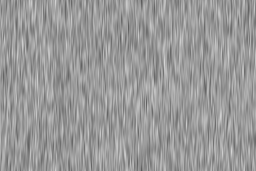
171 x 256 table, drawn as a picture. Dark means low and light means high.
Histogram: bell-shaped. Average level on the scale: 60%. Grain: streaks running down.
